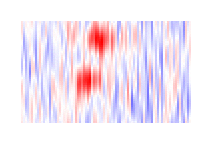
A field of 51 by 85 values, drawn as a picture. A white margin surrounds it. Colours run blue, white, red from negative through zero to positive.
The halves do not mirror each other. On average the colour sits 50% of the way up the scale. The values are skewed, with a long tail toward high values. There are two bumps.
